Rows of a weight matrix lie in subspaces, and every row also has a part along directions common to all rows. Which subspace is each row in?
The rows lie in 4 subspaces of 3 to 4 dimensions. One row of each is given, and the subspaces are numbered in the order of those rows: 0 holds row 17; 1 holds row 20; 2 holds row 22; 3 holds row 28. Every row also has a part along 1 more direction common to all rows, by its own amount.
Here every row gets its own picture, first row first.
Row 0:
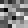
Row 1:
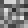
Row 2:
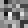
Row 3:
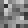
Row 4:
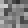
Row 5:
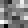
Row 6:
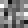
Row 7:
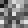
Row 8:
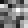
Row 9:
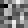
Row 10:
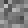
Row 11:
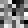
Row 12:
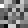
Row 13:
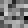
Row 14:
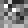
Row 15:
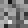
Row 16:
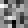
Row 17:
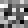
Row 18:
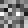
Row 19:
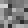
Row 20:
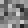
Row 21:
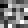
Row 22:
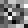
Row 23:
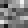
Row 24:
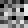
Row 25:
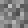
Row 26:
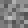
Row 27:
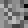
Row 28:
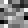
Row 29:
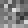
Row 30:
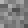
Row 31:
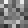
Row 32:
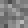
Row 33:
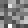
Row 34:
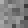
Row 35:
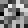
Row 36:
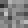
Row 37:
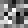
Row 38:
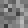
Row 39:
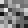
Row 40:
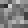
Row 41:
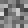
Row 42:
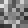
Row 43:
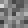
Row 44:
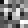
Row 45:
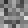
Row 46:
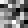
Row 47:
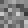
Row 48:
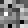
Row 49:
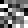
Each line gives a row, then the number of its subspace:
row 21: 0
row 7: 3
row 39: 1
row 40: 1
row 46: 2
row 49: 1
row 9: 2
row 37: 3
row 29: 3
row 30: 2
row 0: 1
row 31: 0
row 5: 3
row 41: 1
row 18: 1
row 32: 1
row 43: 3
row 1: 1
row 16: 2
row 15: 3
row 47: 1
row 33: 0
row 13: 0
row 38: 1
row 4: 2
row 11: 3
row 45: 0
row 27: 2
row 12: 0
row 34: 2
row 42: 0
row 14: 3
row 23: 3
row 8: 2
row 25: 2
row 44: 2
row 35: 1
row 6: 3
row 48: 1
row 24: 0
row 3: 0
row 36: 3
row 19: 0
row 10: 3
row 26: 2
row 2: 2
